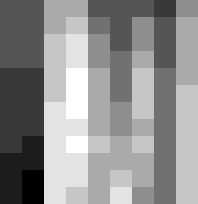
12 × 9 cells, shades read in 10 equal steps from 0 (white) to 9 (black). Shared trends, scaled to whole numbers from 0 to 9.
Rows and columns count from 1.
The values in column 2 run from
6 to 9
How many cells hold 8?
5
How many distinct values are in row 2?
5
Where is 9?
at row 11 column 2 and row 12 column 2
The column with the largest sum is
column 2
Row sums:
47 41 38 36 34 33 31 33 30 34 34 35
